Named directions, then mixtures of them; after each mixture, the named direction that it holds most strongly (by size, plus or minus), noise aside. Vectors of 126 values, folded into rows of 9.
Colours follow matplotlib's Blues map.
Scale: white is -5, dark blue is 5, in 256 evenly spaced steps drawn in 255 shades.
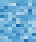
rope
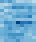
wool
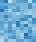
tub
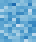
rope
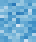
rope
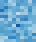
rope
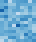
tub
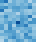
tub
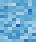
rope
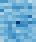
wool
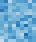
tub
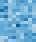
tub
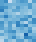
tub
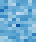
rope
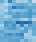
wool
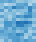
wool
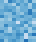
rope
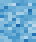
rope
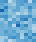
tub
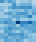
wool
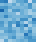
tub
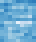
wool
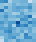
tub
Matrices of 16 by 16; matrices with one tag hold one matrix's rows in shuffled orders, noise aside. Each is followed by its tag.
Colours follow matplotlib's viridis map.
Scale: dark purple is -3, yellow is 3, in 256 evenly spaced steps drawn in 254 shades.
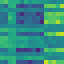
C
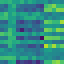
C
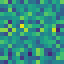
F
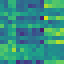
C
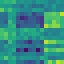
C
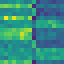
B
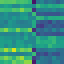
B
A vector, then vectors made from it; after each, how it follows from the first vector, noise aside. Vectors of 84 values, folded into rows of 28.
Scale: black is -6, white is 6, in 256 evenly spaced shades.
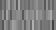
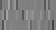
partly zeroed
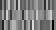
scaled up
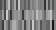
scaled up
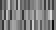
scaled up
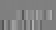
partly zeroed
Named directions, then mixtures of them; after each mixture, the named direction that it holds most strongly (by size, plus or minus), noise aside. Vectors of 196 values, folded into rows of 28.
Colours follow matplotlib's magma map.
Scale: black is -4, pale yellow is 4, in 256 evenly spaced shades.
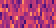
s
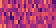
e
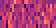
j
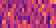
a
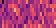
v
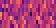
s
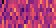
v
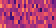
e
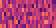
e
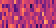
s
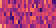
e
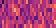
v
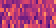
a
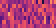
a
